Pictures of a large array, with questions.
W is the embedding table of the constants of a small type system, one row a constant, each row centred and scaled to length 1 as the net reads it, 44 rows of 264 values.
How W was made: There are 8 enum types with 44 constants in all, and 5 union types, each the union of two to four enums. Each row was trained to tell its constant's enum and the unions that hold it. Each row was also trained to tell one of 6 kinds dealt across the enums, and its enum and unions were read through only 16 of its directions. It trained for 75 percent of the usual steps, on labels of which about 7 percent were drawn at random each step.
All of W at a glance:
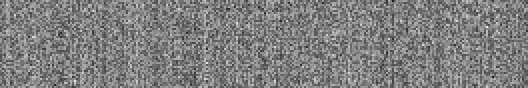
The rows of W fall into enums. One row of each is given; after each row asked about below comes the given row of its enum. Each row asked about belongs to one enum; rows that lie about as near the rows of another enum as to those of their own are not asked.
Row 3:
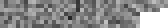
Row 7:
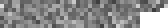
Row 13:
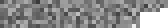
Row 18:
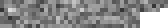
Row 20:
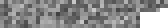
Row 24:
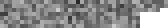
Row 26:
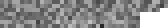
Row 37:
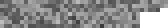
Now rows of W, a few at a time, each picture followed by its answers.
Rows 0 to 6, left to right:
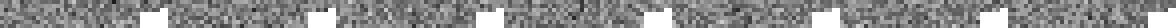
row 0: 7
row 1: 7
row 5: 24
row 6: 18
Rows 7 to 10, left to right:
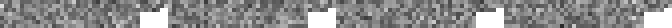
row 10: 3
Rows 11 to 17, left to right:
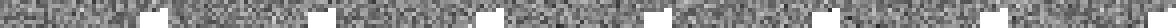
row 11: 26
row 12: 37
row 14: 7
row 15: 13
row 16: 37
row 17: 20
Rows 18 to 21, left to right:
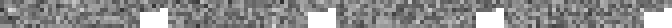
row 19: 3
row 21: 24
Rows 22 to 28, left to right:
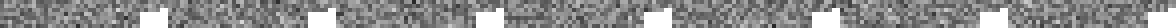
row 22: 26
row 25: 26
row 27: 3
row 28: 24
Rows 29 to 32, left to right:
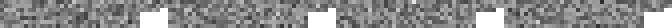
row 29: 24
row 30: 18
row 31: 37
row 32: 18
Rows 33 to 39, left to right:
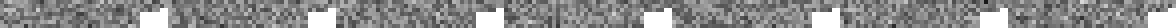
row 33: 24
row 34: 37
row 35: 7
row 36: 18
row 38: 20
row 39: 37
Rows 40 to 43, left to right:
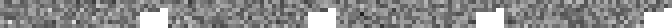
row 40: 37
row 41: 7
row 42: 7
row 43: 20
